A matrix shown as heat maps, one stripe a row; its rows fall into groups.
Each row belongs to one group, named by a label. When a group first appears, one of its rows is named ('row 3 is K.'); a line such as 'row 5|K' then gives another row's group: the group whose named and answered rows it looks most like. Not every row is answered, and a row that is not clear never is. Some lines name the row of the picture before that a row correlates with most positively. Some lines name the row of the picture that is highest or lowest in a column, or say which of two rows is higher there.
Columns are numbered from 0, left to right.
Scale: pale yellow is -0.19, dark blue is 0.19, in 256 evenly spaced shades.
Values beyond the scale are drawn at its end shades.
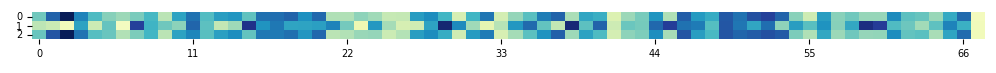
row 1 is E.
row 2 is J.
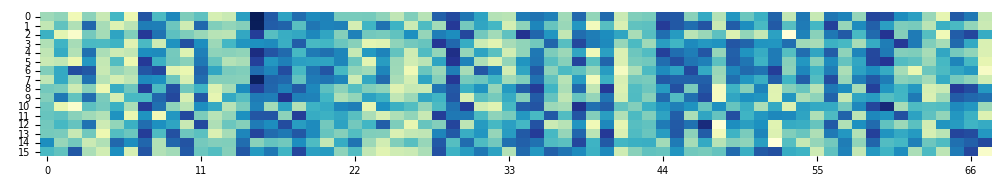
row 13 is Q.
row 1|E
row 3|J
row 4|E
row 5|E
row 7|E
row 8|Q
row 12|E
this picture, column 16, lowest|10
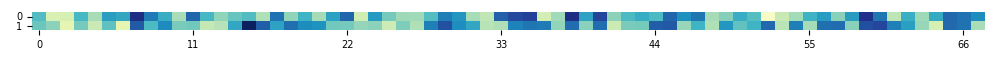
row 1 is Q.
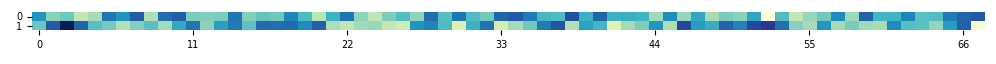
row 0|Q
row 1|J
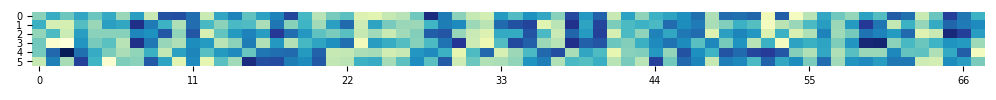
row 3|E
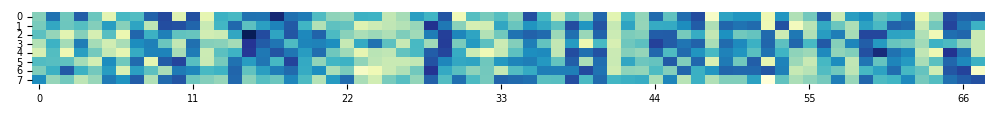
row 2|Q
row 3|E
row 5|Q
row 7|Q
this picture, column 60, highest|4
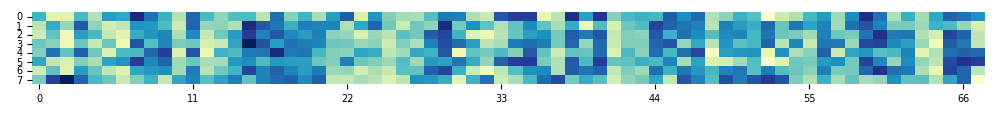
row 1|E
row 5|Q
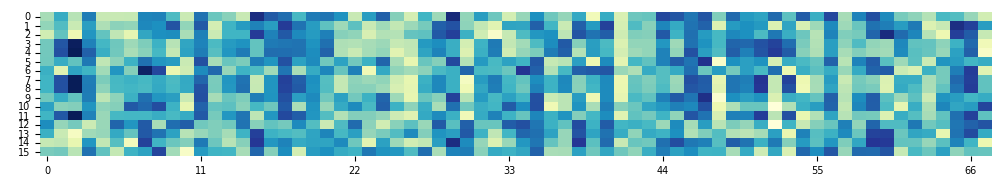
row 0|E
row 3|J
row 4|J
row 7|J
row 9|E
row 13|Q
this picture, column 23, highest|15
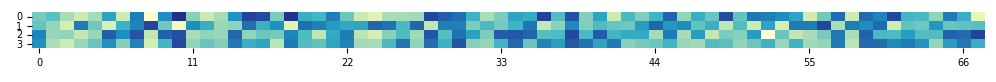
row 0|Q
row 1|E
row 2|Q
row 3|Q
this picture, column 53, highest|0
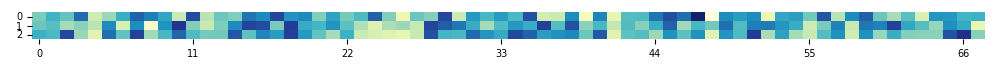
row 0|E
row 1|Q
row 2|Q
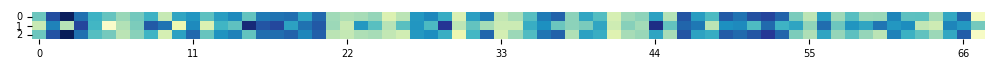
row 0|J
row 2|J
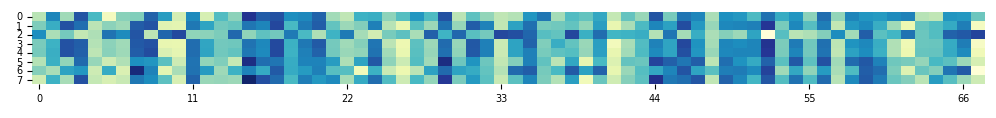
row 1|E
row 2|Q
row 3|E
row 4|E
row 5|E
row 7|E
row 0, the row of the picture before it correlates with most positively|1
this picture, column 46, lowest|2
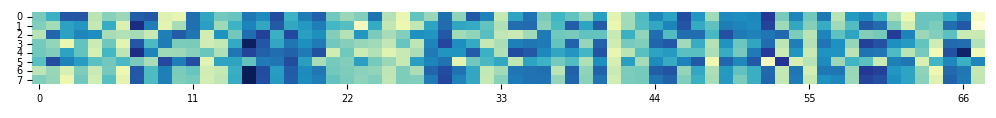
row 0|E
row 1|E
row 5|J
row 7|Q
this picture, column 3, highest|0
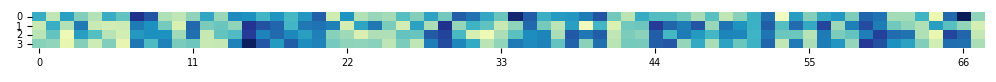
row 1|E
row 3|Q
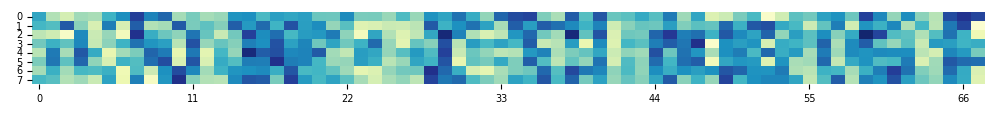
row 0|Q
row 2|E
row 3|E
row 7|Q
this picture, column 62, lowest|1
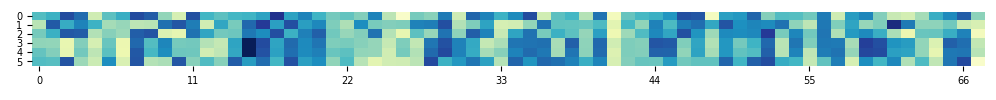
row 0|E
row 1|J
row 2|E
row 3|Q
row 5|Q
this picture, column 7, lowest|1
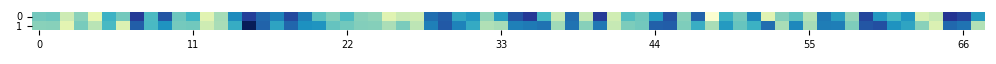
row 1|Q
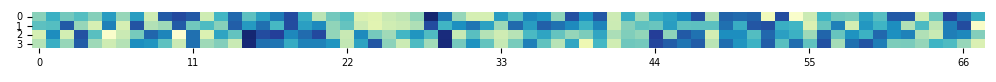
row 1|Q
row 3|E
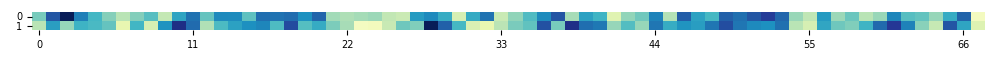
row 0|J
